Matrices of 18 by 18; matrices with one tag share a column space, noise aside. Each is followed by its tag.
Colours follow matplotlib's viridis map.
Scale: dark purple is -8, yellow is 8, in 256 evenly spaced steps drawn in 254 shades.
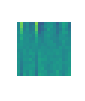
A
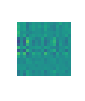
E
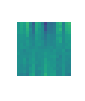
A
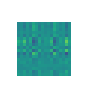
E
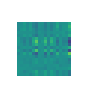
E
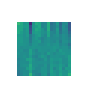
A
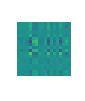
E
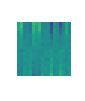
A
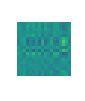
E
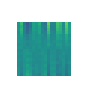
A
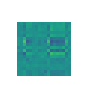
E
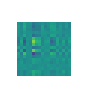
E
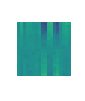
A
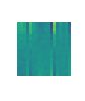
A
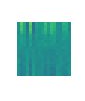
A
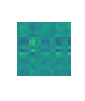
E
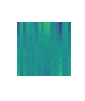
A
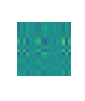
E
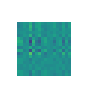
E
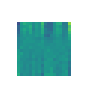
A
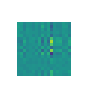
E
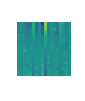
A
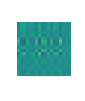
E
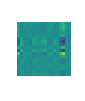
E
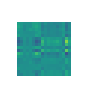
E
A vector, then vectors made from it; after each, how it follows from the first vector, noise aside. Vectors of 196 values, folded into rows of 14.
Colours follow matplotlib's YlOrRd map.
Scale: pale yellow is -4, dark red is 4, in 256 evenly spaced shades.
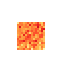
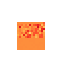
partly zeroed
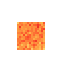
shrunk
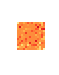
partly zeroed
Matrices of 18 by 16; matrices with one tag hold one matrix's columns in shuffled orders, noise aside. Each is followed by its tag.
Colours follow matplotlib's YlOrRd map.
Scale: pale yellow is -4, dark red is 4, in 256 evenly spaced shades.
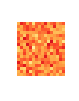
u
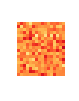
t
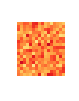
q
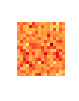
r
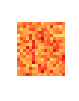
t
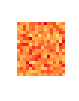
u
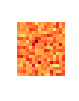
q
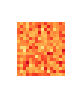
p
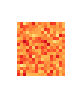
q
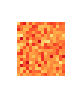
u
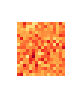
r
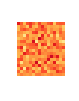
u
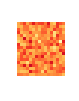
u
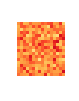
t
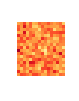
p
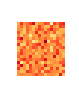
u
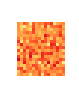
r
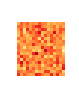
p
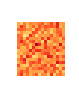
q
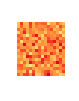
q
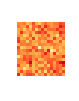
p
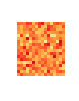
u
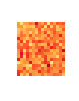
r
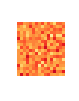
t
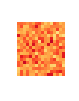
q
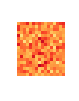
u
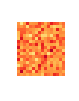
t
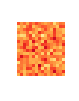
t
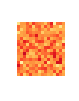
r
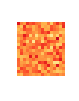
u
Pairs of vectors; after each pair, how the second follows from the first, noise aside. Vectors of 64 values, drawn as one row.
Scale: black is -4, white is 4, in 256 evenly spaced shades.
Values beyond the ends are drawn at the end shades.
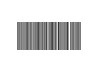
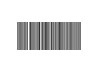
reversed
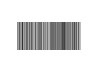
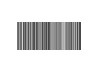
negated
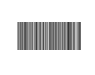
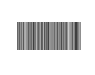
negated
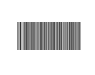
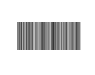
shuffled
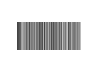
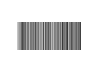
negated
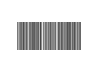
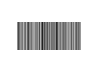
negated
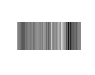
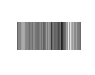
negated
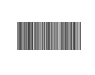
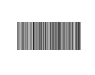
negated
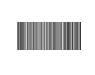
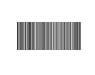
reversed
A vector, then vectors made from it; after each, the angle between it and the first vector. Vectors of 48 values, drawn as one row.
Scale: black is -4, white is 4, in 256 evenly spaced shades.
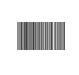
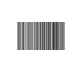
nearly opposite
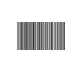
nearly parallel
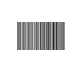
nearly opposite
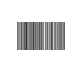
nearly parallel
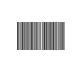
partly opposed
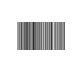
nearly parallel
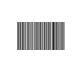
nearly opposite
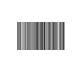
partly opposed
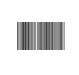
orthogonal
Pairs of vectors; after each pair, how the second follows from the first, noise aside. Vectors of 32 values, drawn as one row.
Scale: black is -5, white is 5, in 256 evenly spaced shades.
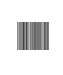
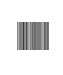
copied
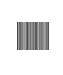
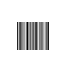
scaled up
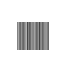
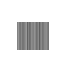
shrunk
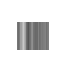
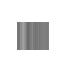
shrunk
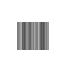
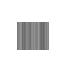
shrunk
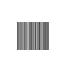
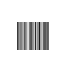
scaled up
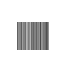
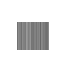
shrunk
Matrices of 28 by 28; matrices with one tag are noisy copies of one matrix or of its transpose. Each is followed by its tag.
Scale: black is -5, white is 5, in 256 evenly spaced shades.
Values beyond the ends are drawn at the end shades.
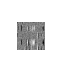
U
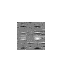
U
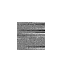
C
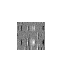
U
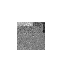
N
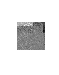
N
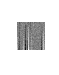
C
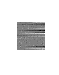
C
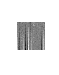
C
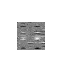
U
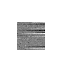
C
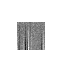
C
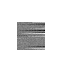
C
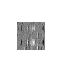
U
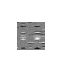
U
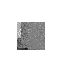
N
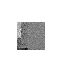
N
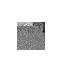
N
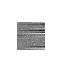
C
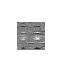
U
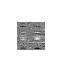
U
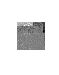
N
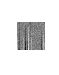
C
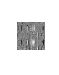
U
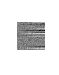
C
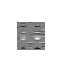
U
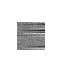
C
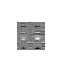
U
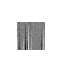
C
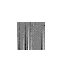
C
